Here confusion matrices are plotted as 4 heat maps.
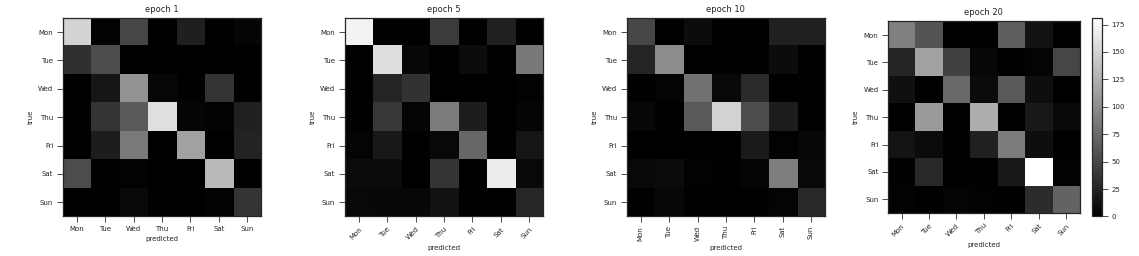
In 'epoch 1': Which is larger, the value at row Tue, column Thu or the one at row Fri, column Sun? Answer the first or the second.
the second
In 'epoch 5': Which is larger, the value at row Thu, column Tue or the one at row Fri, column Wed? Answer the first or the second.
the first
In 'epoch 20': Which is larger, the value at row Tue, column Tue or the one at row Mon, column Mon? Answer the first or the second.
the first
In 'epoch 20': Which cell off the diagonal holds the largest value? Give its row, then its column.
Thu, Tue
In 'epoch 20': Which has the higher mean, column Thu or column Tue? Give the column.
Tue
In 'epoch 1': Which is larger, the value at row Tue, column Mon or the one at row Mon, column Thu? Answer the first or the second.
the first
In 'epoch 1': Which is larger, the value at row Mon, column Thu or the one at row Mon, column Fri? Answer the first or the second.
the second
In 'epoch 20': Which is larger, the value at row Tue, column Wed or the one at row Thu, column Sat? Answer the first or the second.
the first
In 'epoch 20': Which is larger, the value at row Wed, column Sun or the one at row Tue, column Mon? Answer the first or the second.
the second
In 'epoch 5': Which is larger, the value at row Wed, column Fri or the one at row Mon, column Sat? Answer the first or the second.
the second
